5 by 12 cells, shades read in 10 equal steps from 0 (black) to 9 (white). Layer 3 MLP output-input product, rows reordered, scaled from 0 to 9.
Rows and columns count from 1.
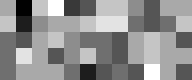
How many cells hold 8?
3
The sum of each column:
25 18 30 31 22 22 26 25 24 29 28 25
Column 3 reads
7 5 6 6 6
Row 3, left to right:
4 3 6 7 5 4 4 3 6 7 6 3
